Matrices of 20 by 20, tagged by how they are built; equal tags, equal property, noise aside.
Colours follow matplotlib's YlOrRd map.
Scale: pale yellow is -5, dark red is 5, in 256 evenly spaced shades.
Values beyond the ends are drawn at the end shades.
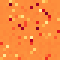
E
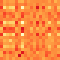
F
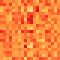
F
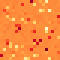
E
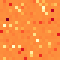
E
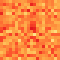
F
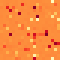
E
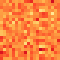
F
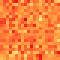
F
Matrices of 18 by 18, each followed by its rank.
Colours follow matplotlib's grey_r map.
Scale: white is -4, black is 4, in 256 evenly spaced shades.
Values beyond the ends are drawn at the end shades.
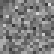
full rank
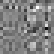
three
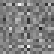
three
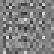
three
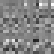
three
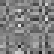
three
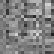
three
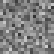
full rank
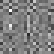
three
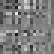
three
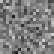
full rank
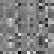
three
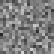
full rank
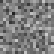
full rank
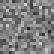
full rank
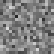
full rank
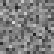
full rank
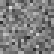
full rank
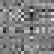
three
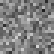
full rank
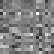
three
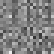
three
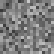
full rank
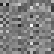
three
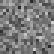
full rank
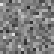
full rank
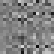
three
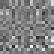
three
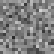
full rank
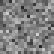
full rank
